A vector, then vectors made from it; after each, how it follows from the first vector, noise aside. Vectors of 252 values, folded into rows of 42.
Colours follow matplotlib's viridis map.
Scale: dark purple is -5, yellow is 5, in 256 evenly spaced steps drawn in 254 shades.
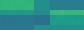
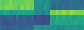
scaled up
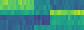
scaled up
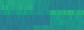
shrunk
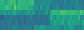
copied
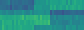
negated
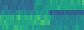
negated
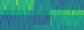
copied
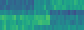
negated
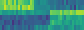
scaled up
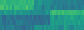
copied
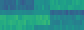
negated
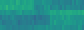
shrunk
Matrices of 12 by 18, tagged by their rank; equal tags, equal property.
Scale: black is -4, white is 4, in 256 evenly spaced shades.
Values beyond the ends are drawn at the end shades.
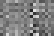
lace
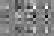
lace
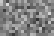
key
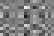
lace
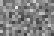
key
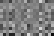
lace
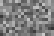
key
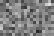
key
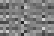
lace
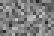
key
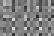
lace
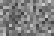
key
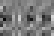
lace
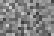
key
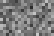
key
